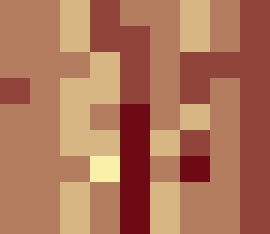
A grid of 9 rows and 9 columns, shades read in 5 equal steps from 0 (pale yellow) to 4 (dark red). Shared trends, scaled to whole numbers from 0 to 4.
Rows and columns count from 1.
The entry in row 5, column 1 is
2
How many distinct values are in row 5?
4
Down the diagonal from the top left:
2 2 2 1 4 1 4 2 3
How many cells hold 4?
6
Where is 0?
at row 7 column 4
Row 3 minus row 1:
0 0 1 -2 1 0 2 1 0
